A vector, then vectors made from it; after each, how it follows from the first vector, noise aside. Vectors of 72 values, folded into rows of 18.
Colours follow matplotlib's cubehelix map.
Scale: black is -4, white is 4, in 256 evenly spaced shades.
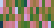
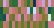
wrapped around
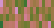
shrunk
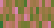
shrunk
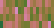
shrunk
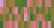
shrunk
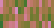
shrunk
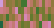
shrunk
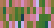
wrapped around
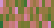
shrunk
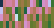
wrapped around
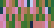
wrapped around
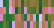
wrapped around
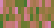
shrunk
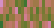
shrunk
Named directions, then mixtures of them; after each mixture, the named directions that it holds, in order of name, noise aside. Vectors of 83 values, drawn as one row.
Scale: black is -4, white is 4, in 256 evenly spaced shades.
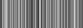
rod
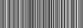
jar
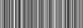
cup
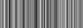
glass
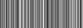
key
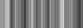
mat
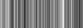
cup, mat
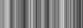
mat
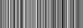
cup, glass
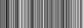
key, mat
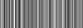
cup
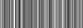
cup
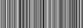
key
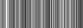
jar, mat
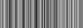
glass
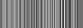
jar, rod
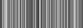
rod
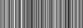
cup, rod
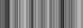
mat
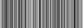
rod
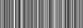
cup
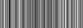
glass, jar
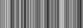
key, mat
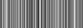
rod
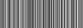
jar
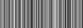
cup, rod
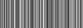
cup, key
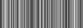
key, rod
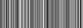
key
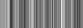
jar, mat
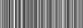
cup, glass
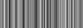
glass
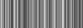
cup, mat
